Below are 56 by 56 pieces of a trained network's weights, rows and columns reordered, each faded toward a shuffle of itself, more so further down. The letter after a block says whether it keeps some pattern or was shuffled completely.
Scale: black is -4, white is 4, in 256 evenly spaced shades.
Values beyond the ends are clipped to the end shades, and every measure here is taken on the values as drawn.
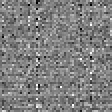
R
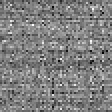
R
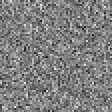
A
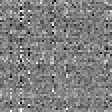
R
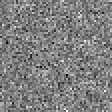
A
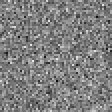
A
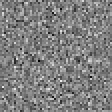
R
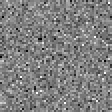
A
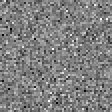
A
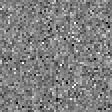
A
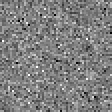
A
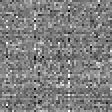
R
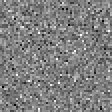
A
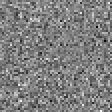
R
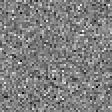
A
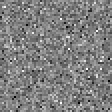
A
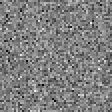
A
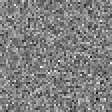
A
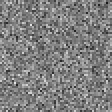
A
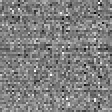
R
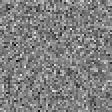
A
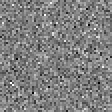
A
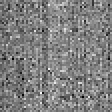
R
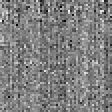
R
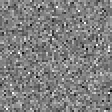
A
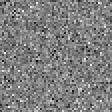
A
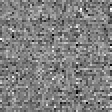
R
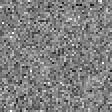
A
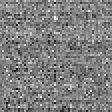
R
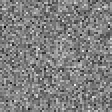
A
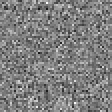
R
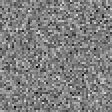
A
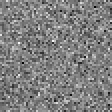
A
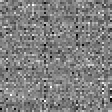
R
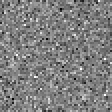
A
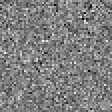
A
